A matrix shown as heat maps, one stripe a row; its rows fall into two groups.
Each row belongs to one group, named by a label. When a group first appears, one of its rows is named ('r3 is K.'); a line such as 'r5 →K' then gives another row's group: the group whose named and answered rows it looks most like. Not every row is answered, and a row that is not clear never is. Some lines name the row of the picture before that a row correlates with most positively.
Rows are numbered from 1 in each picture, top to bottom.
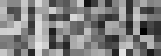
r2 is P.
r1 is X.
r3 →X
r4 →P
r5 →P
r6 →X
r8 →P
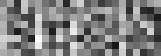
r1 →X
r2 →P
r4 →X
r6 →P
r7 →X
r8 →P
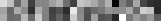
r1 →P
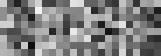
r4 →P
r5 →X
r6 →P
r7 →P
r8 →P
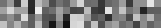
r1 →X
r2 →P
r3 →X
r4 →X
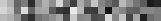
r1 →P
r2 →X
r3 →P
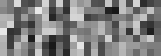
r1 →P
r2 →X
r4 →P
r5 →P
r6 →X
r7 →X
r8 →X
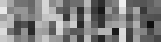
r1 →P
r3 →P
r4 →P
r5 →P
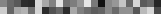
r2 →X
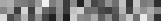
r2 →X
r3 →X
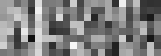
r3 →P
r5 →X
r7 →X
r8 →X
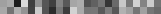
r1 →X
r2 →X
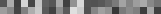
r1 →X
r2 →X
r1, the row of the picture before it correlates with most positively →1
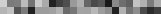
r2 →P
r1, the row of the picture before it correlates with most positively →1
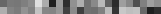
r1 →X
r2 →P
